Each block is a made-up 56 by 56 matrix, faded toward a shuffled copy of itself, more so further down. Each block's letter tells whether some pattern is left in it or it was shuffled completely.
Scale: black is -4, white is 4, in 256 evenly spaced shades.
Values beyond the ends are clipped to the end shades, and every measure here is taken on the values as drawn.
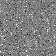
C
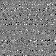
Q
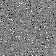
C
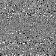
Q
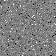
C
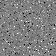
C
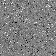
C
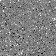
C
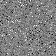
C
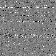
Q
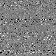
Q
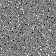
C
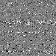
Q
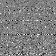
Q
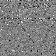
Q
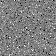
C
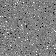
C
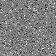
C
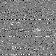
Q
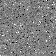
C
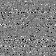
Q
